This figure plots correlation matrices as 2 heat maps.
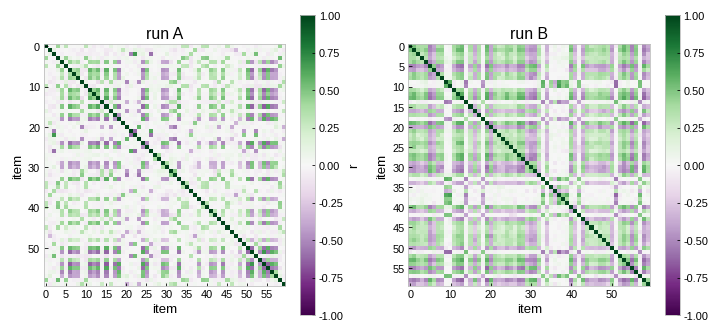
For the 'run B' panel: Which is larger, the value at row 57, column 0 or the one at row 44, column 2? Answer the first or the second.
the second
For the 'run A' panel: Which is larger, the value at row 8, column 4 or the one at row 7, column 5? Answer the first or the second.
the first
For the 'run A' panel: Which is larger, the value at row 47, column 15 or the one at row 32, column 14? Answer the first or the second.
the second
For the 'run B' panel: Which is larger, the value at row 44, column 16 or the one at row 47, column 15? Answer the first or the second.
the second
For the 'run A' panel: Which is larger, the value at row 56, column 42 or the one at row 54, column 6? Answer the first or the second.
the first
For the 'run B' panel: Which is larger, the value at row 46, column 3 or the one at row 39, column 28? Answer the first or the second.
the first
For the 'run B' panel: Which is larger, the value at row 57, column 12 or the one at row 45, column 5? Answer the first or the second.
the first
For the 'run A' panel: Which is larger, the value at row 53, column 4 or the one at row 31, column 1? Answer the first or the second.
the first
